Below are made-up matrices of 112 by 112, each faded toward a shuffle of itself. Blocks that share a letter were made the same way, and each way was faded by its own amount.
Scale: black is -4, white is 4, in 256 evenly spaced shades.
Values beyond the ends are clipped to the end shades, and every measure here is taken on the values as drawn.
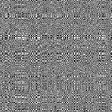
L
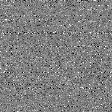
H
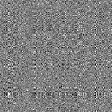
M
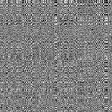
L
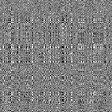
L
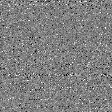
H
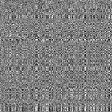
L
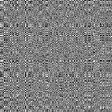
L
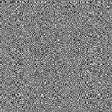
M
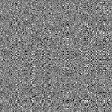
M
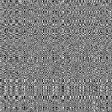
L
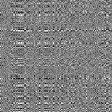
L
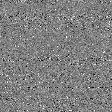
H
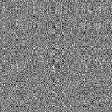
M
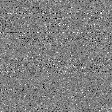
H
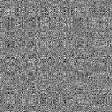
M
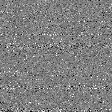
H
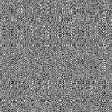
M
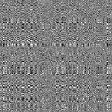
L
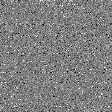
H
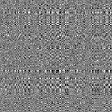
L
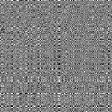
L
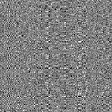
M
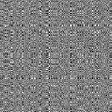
L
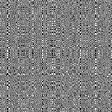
L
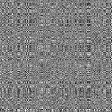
L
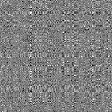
M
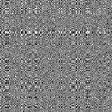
L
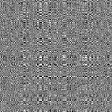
L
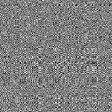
M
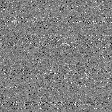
H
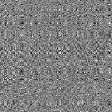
M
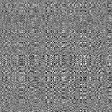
L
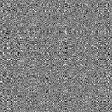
M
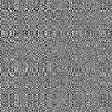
L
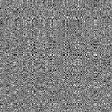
M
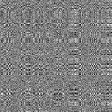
L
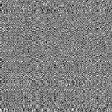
M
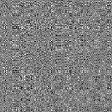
M
